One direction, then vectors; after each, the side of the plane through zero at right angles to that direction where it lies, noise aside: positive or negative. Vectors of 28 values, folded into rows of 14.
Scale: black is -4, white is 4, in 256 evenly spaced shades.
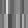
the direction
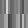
positive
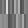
positive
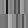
negative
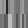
negative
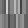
positive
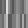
positive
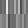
positive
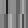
negative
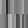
negative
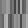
positive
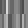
positive
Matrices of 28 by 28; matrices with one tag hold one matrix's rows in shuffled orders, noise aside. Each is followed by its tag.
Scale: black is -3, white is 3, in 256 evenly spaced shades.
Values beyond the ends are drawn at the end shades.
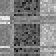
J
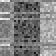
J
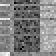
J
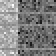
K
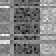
J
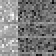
K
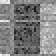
J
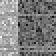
K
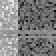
K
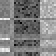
J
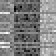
J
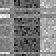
J
